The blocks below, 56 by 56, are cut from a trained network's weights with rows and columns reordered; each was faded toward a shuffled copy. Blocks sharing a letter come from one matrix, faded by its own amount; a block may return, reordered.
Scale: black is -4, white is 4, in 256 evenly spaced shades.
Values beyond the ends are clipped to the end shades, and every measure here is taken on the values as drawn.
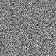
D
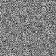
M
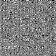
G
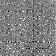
G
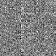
D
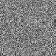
D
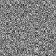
D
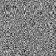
D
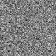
M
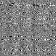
G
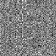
D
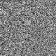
M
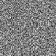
D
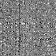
G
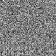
M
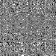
G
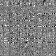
G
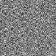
D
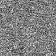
M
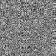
D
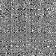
G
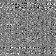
G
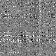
G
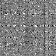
G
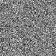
M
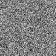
M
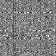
G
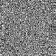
M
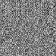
D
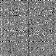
G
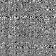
G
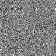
M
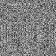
D
